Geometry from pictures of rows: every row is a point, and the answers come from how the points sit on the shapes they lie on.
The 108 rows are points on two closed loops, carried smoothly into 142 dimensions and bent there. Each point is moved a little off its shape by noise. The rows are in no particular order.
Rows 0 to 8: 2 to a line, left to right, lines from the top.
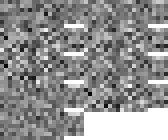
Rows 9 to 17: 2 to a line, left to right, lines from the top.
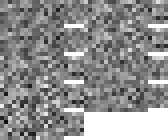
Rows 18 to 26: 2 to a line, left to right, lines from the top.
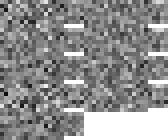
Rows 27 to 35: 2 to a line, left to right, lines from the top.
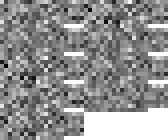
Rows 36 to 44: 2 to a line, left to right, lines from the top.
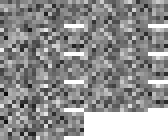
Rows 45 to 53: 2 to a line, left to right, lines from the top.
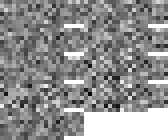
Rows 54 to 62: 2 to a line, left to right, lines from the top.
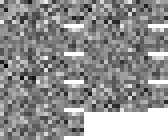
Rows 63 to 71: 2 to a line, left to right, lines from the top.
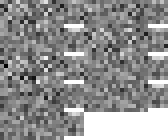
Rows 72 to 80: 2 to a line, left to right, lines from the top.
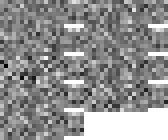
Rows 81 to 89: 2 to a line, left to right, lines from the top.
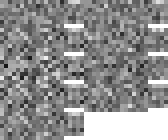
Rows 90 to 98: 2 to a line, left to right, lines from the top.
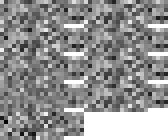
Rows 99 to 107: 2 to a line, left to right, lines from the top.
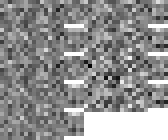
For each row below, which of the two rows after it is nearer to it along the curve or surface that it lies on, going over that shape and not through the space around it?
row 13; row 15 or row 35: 15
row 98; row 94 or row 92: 92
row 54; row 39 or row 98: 98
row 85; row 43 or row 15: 15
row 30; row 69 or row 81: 69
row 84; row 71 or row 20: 71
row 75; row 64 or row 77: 77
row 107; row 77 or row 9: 77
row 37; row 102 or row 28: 102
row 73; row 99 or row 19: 99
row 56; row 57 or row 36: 57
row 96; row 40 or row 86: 40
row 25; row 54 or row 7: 54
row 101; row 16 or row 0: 0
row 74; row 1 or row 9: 9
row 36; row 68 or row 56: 68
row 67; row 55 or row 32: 55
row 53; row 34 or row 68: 34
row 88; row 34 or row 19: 19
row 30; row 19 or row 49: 19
